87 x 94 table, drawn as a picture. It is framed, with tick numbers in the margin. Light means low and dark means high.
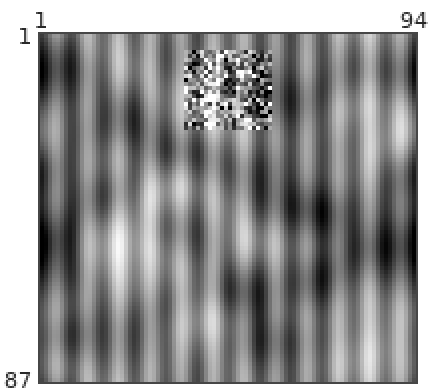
Average level on the scale: 50%. Slope: none. Odd patch: rougher, in the top middle. Roughest part: top middle. Stripes: upright, repeating 12 times.
